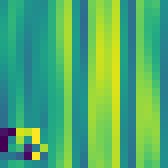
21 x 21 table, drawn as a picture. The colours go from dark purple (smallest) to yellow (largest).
Values change most from cell to cell in the bottom left. An odd patch, rougher than its surroundings, sits in the bottom left. The grain runs up and down.
